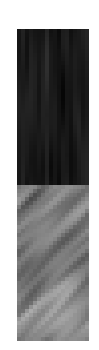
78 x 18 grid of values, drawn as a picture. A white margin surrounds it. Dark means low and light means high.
It is made of 2 by 1 panels. Panel 1,1: very low, streaked downward, faint in contrast. Panel 2,1: middling, slanting up to the right.
